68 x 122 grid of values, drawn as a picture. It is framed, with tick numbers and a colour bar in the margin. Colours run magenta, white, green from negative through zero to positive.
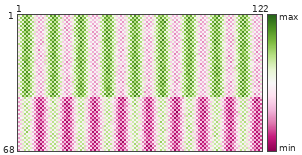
Seam: horizontal, 60% of the way down, the top part higher. Average level on the scale: 50%. Stripes: upright, repeating 9 times. Mirror symmetry: none.
